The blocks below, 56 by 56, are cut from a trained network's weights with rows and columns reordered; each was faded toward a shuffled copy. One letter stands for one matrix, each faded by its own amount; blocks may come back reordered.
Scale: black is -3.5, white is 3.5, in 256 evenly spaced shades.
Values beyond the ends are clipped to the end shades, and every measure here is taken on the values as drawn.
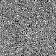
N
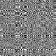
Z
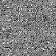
N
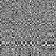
Z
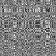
Z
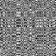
Z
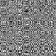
Z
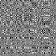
Z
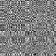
Z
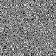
N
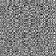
Z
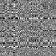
Z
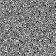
N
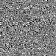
N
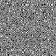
N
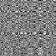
Z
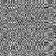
Z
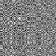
Z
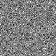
N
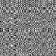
Z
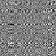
Z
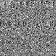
N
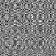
Z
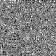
N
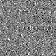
N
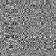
Z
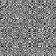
Z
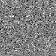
N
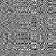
Z
